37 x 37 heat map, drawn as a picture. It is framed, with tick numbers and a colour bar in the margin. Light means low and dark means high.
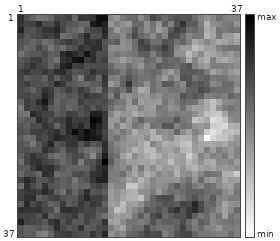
Histogram: bell-shaped. Ninth with the lowest average: middle right. Average level on the scale: 60%. Seam: vertical, 40% of the way across, the left part higher. Grain: blotchy.
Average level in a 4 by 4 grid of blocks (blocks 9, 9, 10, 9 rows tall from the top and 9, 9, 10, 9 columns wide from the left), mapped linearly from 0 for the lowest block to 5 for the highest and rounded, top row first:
5 4 3 1
5 4 2 2
5 4 0 0
5 3 3 3
